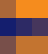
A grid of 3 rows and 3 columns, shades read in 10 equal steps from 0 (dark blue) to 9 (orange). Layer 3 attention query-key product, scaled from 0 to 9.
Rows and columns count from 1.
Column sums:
10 17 18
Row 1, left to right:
6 9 9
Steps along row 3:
up same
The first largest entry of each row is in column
2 3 2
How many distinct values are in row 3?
2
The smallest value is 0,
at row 2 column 1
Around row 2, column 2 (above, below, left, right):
9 7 0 2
